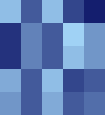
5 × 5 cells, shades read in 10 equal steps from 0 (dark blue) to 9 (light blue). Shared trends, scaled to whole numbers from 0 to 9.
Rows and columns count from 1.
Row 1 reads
8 3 8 2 0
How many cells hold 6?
3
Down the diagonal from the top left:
8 5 3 2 4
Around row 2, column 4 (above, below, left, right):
2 8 3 6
